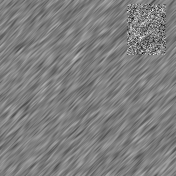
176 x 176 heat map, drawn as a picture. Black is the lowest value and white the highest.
Odd patch: rougher, in the top right. Average level on the scale: 50%. Slope: none. Roughest part: top right. Mirror symmetry: none. Grain: diagonal, up to the right. Histogram: heavy tails on both sides.
